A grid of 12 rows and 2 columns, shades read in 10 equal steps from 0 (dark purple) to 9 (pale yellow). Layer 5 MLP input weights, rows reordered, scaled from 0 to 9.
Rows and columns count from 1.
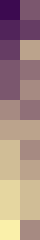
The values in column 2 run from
2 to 7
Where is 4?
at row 4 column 2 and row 6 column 2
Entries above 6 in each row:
0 0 0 0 0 0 0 1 1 2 2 1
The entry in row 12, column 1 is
9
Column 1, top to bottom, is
0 1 2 3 3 5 6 7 7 8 8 9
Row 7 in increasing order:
6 6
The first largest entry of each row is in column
2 2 2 2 2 1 1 1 1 1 1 1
